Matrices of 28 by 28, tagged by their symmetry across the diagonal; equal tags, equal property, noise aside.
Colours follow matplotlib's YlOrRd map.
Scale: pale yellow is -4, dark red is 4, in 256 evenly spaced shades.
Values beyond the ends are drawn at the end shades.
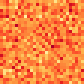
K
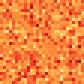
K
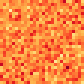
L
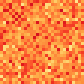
L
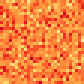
K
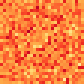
L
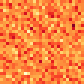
K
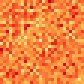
L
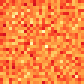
L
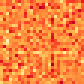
K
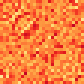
L
